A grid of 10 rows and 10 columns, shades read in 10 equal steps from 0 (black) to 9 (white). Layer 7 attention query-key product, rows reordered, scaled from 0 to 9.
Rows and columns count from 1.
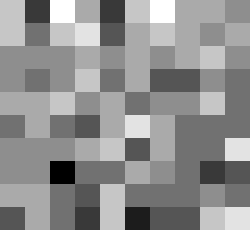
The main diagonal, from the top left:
7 4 5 7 6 8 6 4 5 8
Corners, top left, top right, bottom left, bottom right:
7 5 3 8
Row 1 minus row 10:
4 -4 5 4 -5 6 6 3 -1 -3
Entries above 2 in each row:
8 10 10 10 10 10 10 8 10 8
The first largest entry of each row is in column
3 4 9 4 3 6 10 6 5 10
